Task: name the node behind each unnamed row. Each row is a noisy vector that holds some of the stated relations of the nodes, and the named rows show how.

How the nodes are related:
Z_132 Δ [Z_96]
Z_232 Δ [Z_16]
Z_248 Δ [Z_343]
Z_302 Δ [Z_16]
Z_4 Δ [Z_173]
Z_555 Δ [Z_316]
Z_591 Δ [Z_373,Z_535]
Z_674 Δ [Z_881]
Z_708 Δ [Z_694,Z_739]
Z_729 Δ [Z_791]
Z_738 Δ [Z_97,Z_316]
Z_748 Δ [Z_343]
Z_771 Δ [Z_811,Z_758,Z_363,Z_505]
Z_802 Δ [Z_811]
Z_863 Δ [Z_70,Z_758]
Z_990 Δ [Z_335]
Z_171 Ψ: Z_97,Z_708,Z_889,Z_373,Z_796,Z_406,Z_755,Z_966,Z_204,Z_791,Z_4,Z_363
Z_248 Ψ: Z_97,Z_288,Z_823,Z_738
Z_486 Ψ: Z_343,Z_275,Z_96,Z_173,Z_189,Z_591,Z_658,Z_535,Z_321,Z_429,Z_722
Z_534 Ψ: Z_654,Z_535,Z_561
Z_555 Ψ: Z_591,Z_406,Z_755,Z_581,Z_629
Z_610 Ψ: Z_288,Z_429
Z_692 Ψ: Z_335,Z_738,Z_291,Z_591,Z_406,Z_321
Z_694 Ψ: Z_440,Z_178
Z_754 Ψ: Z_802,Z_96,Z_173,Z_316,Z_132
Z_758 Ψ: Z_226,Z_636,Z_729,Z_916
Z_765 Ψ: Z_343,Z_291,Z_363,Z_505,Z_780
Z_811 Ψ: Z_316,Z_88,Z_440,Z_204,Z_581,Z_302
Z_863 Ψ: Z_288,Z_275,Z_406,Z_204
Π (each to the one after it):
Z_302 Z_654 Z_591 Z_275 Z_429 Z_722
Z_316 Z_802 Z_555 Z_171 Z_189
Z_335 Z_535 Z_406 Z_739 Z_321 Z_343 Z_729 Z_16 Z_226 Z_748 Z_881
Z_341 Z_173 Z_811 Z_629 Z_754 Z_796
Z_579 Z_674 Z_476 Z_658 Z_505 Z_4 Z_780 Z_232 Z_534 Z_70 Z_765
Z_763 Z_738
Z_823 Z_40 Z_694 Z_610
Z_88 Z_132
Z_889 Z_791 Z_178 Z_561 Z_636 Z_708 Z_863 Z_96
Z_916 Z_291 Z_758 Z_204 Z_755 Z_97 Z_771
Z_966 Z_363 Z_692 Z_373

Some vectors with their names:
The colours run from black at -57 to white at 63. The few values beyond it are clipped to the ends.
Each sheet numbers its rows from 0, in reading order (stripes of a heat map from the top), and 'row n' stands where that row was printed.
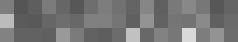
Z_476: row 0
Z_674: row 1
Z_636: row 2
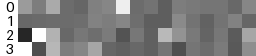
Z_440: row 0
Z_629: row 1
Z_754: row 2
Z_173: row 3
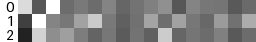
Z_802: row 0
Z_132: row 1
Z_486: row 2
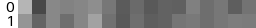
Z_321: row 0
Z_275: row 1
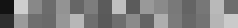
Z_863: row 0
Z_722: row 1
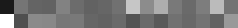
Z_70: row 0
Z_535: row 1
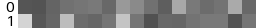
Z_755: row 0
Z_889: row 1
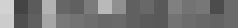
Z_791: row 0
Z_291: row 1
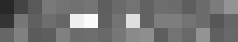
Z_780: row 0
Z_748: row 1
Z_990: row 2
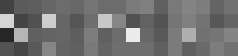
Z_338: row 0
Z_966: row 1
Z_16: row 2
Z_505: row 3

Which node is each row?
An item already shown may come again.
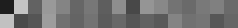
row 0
Z_692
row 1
Z_291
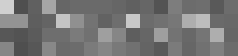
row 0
Z_291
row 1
Z_729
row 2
Z_755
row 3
Z_363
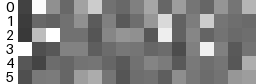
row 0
Z_132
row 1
Z_758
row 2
Z_811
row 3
Z_916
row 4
Z_561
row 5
Z_429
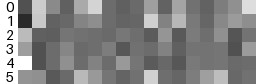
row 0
Z_96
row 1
Z_881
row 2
Z_674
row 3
Z_654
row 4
Z_406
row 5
Z_729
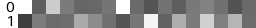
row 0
Z_88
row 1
Z_226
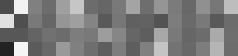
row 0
Z_132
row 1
Z_591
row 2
Z_755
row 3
Z_610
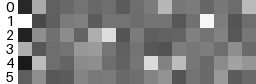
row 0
Z_534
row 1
Z_916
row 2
Z_248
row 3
Z_288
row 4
Z_881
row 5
Z_990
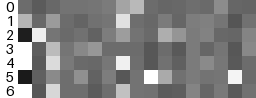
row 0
Z_4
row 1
Z_178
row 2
Z_694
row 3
Z_173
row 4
Z_88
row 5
Z_771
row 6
Z_316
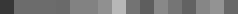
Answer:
Z_708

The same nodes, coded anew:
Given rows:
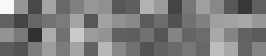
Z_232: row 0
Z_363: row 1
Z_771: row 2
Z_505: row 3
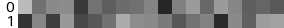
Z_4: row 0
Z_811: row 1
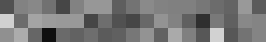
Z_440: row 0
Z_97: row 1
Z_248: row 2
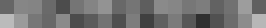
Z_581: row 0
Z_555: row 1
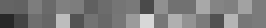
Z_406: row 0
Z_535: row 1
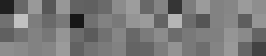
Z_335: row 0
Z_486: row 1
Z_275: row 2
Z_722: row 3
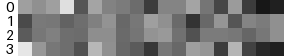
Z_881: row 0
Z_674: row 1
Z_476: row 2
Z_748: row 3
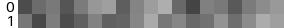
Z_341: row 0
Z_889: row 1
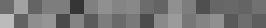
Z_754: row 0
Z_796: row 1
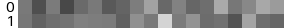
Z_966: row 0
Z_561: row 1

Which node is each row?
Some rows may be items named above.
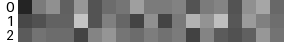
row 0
Z_173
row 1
Z_591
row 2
Z_178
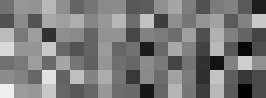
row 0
Z_96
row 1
Z_758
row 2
Z_343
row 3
Z_765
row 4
Z_316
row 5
Z_70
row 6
Z_765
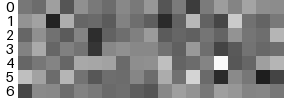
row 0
Z_291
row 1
Z_863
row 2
Z_692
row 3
Z_754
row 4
Z_916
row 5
Z_534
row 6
Z_288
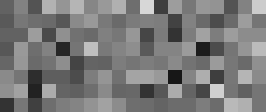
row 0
Z_758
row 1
Z_178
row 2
Z_291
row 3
Z_694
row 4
Z_610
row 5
Z_302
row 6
Z_863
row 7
Z_802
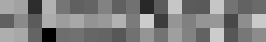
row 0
Z_863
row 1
Z_758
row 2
Z_248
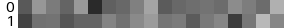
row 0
Z_692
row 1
Z_88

